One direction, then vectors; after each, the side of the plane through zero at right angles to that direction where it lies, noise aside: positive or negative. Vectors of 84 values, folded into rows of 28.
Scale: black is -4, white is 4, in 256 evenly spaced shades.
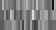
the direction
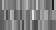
positive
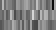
positive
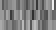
negative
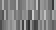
positive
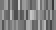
positive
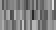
negative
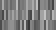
positive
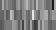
positive
